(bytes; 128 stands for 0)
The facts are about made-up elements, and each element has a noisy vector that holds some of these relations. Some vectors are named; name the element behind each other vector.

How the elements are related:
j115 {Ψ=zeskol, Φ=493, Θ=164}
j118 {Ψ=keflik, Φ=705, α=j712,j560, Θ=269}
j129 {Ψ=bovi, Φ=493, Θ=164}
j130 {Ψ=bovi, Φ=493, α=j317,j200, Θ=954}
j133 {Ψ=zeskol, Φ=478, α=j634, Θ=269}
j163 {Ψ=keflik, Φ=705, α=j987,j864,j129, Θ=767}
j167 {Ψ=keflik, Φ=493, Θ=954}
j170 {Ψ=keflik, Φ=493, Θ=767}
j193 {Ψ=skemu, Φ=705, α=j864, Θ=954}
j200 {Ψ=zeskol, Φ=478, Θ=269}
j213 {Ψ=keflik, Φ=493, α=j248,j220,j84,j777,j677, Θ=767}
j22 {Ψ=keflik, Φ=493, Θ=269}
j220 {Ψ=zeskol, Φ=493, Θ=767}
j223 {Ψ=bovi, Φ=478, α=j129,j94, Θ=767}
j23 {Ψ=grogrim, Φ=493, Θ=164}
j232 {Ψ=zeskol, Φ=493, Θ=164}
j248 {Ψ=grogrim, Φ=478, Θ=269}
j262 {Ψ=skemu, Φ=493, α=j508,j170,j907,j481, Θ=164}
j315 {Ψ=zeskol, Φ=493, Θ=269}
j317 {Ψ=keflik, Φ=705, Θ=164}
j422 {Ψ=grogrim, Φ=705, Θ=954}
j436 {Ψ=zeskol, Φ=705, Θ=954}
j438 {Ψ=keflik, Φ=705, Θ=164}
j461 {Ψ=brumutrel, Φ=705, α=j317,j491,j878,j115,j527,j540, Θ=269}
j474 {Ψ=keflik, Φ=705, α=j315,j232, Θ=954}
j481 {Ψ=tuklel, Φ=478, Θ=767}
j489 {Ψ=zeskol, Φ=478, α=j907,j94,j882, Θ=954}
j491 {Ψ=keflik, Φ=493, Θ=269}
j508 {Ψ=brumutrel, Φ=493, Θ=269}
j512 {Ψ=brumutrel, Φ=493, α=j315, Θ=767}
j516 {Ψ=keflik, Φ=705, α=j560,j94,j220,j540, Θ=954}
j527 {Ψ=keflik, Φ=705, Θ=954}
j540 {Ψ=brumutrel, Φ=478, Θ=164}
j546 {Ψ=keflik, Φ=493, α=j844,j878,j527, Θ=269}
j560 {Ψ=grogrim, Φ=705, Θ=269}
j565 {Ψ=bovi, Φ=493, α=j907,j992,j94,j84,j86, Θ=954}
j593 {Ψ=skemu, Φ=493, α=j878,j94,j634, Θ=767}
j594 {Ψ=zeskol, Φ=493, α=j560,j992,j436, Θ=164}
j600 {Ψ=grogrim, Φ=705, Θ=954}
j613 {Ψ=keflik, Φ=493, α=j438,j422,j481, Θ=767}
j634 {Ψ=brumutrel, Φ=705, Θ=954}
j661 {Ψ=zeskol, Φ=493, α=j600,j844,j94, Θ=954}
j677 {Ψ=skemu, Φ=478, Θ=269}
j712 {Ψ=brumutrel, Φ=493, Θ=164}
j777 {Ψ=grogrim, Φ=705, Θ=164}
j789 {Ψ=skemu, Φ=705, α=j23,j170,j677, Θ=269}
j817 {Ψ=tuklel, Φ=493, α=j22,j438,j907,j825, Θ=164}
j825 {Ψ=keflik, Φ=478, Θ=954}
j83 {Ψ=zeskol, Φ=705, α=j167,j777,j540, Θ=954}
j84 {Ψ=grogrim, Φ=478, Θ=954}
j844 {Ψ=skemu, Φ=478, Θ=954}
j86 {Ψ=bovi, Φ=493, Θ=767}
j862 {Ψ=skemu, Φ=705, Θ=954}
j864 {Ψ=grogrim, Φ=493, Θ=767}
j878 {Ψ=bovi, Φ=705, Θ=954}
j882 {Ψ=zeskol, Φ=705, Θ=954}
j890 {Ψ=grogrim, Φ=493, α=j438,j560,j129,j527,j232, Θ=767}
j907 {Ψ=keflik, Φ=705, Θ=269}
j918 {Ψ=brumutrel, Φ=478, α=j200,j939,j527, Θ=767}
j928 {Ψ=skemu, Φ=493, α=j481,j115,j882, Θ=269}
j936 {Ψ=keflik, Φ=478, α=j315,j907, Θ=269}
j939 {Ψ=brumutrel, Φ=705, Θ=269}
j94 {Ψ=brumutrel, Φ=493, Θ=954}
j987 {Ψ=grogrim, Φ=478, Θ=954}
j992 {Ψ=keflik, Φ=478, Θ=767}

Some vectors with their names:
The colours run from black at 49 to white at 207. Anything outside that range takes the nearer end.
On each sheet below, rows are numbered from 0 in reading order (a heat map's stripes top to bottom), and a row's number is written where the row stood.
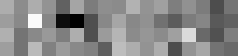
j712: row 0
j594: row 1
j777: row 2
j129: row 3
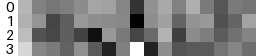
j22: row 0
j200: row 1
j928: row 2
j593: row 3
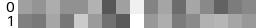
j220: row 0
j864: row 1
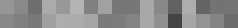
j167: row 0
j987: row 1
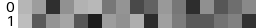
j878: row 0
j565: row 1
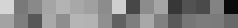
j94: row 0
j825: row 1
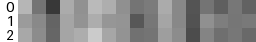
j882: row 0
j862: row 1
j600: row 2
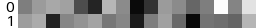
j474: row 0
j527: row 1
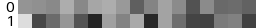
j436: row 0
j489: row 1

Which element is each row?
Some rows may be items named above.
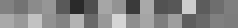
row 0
j83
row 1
j992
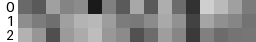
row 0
j193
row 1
j987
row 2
j844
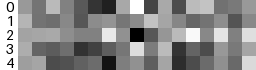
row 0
j213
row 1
j438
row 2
j315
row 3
j613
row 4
j918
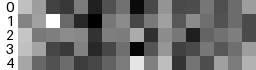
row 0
j546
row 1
j118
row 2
j661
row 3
j546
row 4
j613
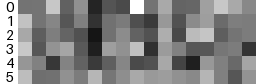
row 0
j163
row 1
j133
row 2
j789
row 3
j565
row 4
j130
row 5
j23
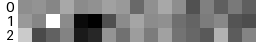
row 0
j436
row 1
j594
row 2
j817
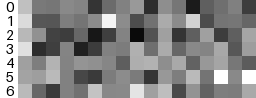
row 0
j661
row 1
j907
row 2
j461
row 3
j262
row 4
j129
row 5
j512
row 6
j481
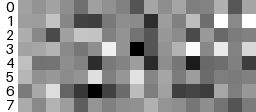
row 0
j232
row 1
j512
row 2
j634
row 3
j315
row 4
j661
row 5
j86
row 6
j890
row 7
j712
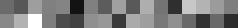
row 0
j193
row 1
j560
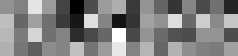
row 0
j516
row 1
j936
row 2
j223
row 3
j170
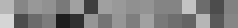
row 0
j540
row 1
j817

